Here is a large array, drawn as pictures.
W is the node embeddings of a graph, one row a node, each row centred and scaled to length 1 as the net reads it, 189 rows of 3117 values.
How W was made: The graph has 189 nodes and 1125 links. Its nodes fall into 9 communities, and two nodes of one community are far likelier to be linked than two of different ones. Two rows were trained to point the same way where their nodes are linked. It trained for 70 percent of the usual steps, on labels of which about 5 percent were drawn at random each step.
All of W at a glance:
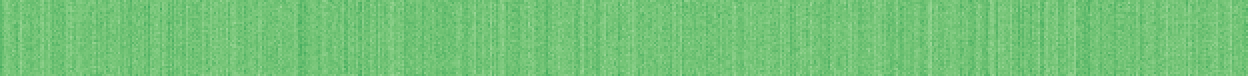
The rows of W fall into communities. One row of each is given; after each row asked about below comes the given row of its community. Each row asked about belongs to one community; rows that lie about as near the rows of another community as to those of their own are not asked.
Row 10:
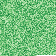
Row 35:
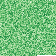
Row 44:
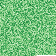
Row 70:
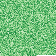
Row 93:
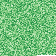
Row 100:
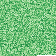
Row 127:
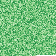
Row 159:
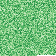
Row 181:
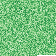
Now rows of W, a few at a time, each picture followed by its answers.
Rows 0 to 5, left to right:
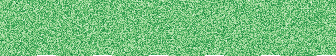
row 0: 44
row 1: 35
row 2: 100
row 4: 93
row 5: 44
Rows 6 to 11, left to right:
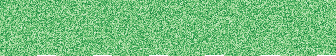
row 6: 35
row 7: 181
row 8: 10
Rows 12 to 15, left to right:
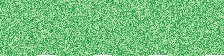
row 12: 127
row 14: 127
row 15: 35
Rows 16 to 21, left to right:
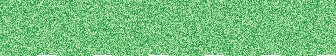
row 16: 10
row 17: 100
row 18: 35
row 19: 100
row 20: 10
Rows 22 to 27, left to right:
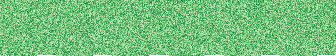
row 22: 127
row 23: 127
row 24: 10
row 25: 44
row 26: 35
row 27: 10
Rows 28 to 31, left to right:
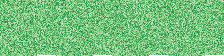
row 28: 93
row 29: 127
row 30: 70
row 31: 70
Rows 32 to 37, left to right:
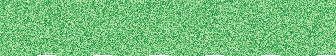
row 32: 181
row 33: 70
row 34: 35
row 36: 159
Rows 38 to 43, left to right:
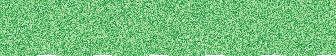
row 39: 181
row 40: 93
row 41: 35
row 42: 100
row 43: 100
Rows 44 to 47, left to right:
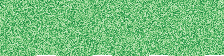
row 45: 44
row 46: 127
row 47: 100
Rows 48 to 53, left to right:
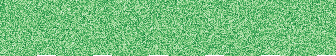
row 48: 70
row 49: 181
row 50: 44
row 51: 159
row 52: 10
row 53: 35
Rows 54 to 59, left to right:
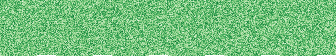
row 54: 181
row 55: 10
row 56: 10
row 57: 44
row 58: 10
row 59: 10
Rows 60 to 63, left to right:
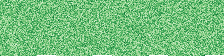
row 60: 10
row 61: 100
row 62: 127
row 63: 181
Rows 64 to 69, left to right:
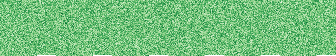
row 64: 93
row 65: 35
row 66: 127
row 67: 70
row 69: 100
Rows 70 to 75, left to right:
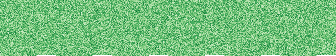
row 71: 10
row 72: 70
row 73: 35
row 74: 70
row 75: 10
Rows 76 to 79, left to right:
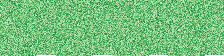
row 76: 100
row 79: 10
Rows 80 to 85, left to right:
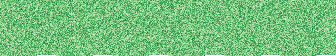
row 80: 44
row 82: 70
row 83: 35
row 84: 181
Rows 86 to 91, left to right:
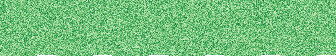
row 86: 70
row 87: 35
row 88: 127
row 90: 44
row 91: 70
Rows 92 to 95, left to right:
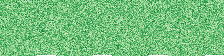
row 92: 44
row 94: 10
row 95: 35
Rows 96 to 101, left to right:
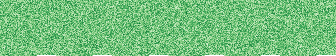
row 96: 10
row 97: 100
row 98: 127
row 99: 70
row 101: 10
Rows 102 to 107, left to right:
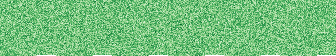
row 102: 127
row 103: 100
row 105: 93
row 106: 44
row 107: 35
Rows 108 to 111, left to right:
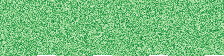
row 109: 159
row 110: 100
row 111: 10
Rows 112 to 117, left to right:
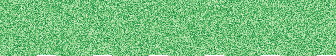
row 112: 93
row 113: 35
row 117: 100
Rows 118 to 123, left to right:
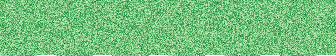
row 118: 70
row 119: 35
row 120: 127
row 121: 181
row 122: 100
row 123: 181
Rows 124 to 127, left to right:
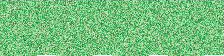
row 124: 35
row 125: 100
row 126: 70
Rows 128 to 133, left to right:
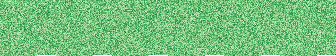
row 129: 100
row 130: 44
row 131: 35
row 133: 35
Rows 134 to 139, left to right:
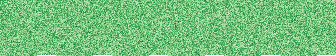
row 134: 70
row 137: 100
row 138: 181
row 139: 100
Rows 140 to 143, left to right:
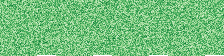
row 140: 93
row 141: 70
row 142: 181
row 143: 127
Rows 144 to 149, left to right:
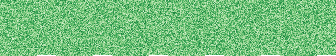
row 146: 93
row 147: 159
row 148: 35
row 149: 35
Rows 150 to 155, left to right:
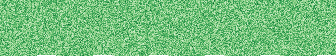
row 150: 181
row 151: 93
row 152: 70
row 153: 44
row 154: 100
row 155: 93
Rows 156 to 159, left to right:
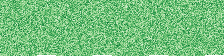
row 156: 181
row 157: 181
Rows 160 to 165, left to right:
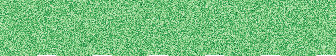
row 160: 127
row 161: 100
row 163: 70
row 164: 100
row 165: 44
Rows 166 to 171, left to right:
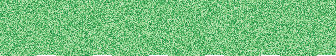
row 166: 70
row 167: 44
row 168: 181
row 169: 127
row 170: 35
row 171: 10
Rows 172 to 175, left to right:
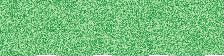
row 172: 127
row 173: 181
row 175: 70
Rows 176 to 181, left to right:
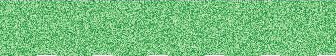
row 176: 10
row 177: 100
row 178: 44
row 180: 44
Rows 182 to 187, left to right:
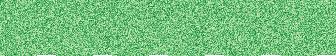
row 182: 35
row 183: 10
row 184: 10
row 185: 10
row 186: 127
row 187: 159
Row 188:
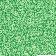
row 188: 100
